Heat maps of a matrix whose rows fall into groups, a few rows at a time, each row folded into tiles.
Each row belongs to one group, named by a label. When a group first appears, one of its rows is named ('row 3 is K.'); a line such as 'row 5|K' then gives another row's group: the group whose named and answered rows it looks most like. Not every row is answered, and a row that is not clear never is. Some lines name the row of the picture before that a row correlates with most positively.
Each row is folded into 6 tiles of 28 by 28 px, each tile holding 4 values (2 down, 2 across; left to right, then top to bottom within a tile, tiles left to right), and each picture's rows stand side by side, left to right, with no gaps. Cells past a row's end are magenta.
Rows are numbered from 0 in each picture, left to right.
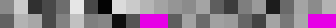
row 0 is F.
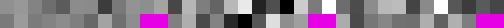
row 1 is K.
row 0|F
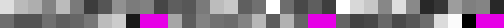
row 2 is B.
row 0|B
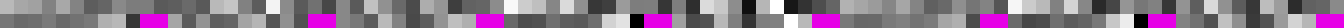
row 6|B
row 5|B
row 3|B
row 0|B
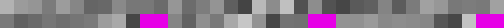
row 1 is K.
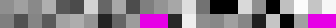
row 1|F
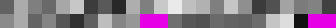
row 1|B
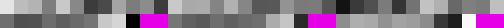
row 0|B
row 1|B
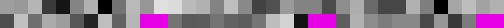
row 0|F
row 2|F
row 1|B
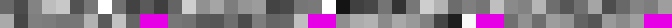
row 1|K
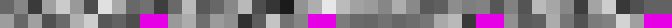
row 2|B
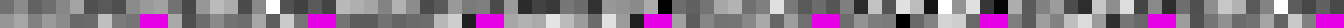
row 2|B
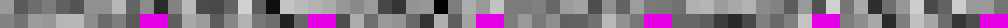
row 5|F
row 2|F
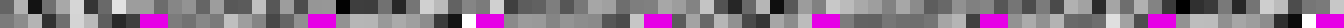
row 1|K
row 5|B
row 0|F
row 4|F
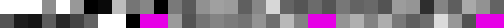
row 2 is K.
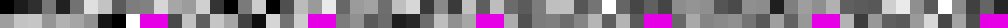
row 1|F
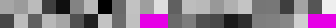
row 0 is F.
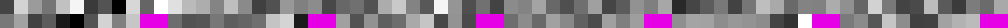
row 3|F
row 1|B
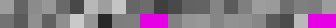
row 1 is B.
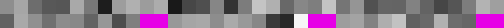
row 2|K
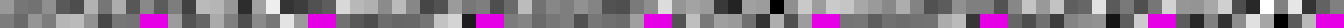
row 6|K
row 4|F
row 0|K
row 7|K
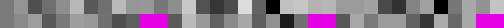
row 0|F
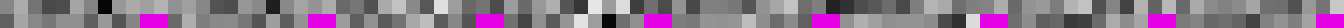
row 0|F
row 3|K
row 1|F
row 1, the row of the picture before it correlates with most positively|2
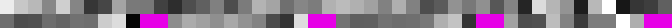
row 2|B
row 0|B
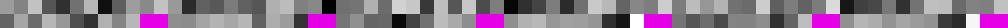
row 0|F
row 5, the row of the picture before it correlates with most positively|1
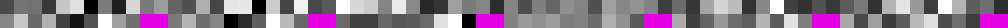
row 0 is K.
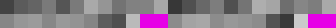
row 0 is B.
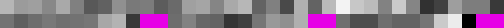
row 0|B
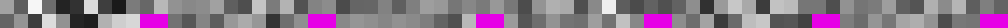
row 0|F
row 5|K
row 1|K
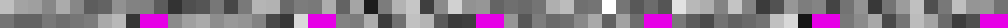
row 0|B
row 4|B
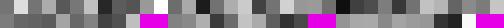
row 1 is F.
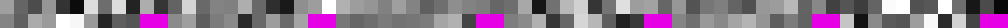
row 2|B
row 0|K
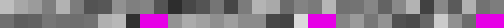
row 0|B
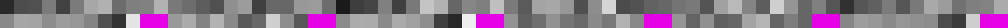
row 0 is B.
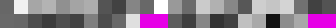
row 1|K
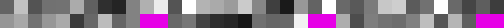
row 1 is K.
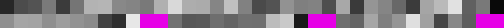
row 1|B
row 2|K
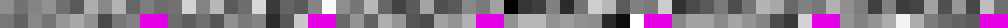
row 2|F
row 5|K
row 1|K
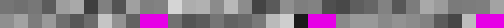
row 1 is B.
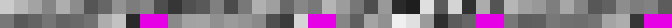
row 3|B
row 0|B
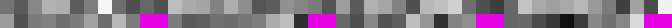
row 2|K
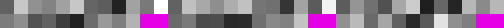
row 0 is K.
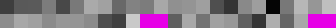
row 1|F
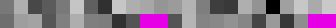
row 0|F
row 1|F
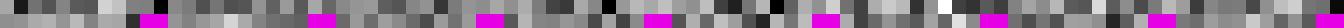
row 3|F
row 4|F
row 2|F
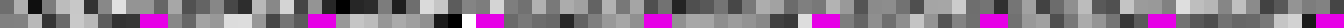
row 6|F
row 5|K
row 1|K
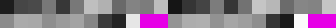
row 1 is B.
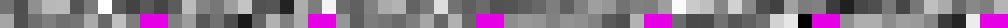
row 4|B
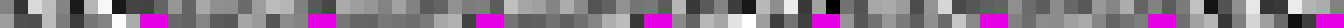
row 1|K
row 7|F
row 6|K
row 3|B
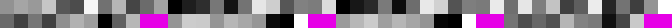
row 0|K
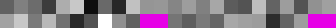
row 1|K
